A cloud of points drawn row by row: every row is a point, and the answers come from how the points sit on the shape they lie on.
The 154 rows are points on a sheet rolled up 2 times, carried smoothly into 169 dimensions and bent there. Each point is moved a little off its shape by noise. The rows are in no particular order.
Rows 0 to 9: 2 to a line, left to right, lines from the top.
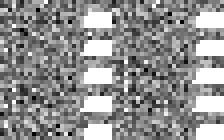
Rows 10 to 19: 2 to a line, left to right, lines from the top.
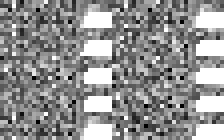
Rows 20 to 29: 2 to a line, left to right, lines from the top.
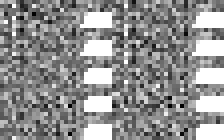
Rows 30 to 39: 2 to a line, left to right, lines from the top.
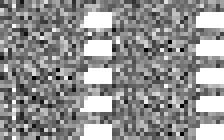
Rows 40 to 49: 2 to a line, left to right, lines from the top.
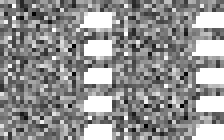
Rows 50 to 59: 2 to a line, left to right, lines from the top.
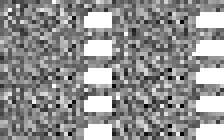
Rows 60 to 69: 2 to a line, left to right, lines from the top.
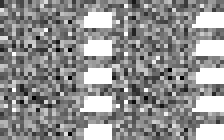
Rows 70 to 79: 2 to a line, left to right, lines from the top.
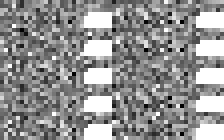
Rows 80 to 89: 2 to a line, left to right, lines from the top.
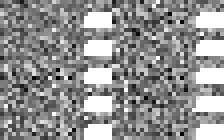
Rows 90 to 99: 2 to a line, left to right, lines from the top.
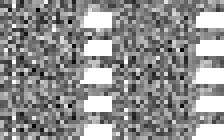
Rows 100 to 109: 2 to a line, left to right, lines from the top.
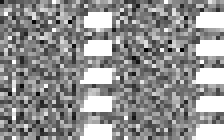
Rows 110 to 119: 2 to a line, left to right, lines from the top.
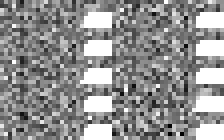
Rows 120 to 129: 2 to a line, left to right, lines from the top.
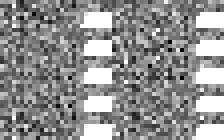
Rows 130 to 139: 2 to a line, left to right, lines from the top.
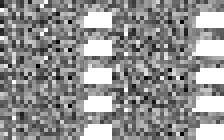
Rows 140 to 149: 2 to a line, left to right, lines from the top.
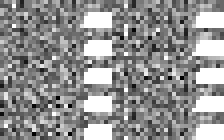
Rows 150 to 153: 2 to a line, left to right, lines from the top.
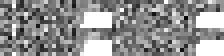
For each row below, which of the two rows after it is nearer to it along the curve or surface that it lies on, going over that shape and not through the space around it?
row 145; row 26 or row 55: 55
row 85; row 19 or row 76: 19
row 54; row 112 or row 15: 112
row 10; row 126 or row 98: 98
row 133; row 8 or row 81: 81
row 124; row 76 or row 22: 22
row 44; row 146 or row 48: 48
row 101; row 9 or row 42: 42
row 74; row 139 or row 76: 139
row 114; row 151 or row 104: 104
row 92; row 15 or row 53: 53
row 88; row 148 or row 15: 148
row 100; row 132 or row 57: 57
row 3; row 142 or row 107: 107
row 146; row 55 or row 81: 55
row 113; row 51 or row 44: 51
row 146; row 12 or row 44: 44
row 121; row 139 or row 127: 127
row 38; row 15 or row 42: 15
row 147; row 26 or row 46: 46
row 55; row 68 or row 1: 1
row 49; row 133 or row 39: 133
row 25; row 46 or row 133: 46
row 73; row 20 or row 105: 105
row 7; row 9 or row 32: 32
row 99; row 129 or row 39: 129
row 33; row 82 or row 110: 110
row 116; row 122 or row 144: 122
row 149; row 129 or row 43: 129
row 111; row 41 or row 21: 41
